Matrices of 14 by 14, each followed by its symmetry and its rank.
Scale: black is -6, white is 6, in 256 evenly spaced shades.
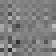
neither, rank two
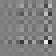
neither, rank one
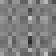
neither, rank two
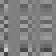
neither, rank one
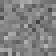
neither, full rank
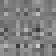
neither, rank two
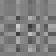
neither, rank one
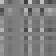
neither, rank one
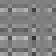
neither, rank one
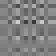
neither, rank one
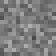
neither, full rank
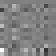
neither, rank two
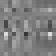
neither, rank two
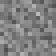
neither, full rank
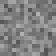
neither, full rank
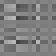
neither, rank one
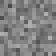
neither, full rank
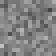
neither, full rank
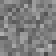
neither, full rank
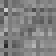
neither, rank two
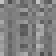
neither, rank two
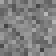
neither, full rank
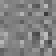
neither, rank two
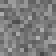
neither, full rank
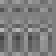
neither, rank one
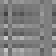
neither, rank one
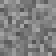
neither, full rank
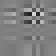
neither, rank one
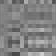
neither, rank two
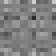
neither, rank two
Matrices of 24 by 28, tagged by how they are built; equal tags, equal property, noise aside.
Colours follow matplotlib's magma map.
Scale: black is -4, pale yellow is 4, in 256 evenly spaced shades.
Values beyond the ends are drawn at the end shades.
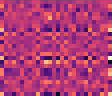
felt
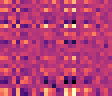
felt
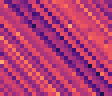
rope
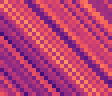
rope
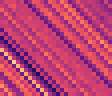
rope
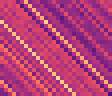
rope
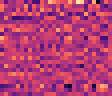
felt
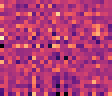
felt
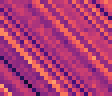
rope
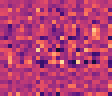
felt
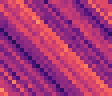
rope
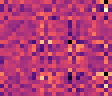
felt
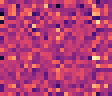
felt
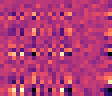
felt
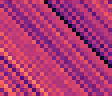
rope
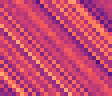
rope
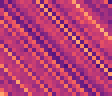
rope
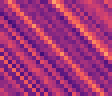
rope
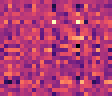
felt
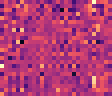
felt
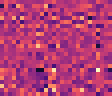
felt
